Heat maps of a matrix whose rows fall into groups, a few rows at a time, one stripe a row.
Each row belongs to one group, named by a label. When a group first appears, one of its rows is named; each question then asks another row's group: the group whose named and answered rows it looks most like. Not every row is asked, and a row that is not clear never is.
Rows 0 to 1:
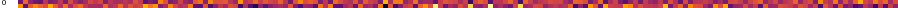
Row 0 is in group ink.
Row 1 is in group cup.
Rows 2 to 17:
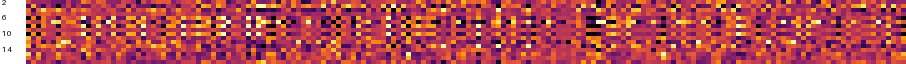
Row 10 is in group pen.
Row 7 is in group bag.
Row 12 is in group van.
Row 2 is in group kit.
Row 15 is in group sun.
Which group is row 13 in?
cup
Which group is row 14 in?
kit
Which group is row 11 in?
sun
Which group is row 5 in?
cup
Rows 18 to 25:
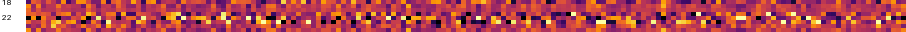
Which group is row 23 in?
bag
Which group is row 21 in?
van
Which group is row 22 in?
pen
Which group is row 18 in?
kit
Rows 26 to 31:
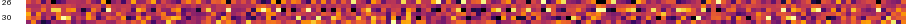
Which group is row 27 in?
bag
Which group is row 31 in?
ink
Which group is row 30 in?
van
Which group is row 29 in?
sun
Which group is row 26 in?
kit
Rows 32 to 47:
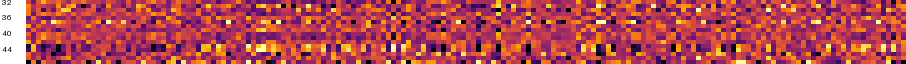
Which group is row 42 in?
sun
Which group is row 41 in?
cup
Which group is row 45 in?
kit
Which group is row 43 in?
ink
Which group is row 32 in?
cup
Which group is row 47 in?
pen
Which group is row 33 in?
bag
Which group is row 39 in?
ink
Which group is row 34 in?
van
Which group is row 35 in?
cup
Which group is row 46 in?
van
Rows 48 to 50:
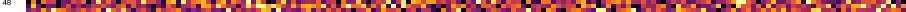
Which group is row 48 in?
pen
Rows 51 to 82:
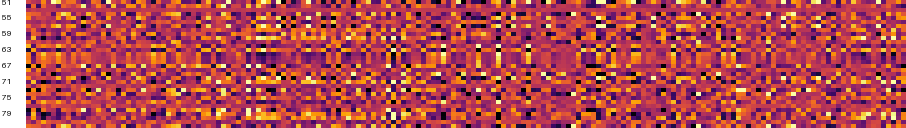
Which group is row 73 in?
pen
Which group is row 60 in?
ink
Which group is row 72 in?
cup
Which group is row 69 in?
kit
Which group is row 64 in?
cup
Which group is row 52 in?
pen
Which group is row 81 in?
cup
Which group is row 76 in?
cup
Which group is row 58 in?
ink
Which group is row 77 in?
bag
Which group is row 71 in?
ink
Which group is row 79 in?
ink
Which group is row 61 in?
van
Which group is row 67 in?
pen
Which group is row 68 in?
sun
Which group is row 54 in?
van
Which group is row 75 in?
ink
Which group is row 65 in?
cup
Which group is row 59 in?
kit
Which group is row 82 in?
van
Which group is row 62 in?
cup
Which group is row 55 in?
bag
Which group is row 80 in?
ink
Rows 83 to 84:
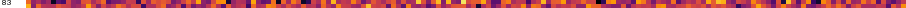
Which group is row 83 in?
kit
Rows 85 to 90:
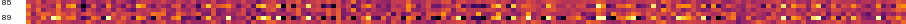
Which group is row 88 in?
cup
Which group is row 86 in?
bag
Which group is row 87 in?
sun
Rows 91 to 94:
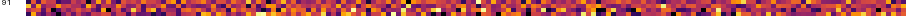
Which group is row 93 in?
kit
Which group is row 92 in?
sun
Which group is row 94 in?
ink
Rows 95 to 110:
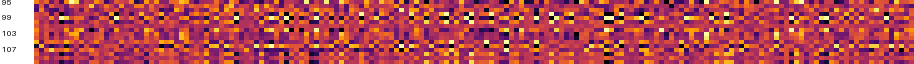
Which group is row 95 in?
van
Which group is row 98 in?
kit
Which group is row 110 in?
kit
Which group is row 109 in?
sun
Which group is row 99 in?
bag
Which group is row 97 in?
ink
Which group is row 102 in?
bag
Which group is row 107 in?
cup
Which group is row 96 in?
pen
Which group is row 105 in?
cup
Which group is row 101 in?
sun
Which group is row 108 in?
kit
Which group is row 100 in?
kit
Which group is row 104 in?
van
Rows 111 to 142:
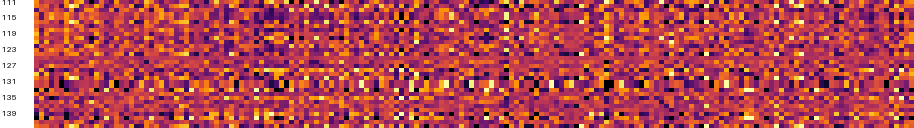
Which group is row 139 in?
ink
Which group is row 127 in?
cup
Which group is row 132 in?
kit
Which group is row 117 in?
bag
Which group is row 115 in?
cup
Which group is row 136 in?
kit
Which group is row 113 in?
kit
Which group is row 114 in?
cup
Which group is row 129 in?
sun
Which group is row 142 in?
van
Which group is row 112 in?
van
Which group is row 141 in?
bag
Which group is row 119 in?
sun
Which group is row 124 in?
van
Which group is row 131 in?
kit
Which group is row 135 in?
ink
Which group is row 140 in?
pen
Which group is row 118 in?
cup
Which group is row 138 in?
pen
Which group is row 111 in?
bag
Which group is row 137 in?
van
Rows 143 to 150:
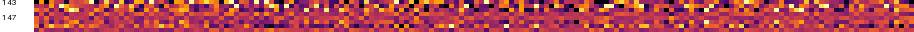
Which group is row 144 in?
bag
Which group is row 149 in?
cup
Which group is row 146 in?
pen
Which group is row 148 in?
van
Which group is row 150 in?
ink
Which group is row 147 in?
sun
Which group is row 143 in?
pen
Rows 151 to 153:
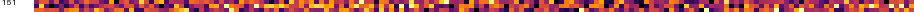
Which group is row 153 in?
van
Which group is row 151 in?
kit
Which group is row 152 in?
ink
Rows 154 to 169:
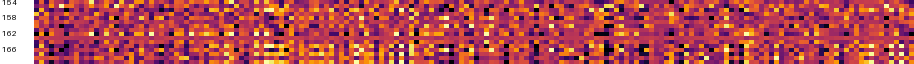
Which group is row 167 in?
ink
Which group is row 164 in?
pen
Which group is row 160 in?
kit
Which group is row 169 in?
ink
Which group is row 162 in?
pen
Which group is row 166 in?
kit
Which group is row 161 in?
pen
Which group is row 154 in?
pen
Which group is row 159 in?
sun
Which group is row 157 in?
sun
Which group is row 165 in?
ink
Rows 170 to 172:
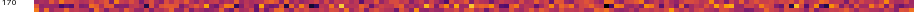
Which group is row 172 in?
sun
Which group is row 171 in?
kit
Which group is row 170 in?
bag
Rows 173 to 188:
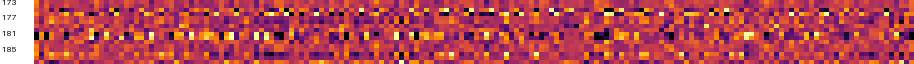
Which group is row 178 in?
cup
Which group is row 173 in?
sun
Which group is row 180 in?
kit
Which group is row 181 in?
pen
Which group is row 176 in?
bag
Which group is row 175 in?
kit
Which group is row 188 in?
ink
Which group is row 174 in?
sun
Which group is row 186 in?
cup
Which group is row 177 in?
cup
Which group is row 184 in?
sun
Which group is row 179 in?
van
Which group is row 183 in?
bag
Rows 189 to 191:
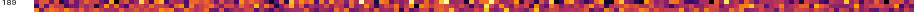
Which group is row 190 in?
pen
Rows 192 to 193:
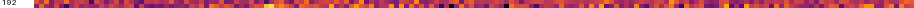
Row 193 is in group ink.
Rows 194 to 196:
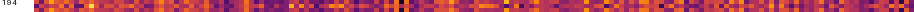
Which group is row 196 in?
cup
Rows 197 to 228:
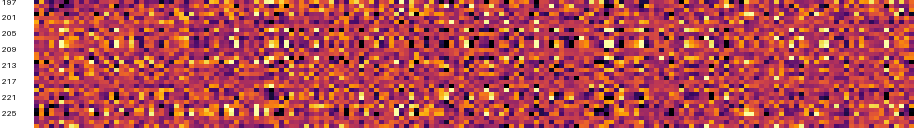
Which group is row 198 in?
kit
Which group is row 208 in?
bag
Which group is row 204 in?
bag
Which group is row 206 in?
van
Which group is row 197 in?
ink
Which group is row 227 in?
bag
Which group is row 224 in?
pen
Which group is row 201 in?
van
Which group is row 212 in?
pen
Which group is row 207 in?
bag
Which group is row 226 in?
ink
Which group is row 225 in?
pen
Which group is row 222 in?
bag
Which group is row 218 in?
ink
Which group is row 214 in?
bag
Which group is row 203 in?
sun
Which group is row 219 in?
cup
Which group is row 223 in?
ink
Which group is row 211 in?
bag
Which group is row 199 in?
ink
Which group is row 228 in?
van
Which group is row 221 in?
kit
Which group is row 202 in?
cup
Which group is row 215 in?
kit
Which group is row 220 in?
kit
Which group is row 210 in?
sun
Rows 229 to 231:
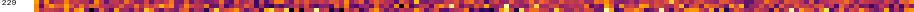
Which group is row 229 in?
sun
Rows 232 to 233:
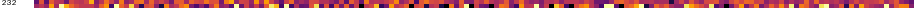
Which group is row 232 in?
pen
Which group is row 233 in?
bag
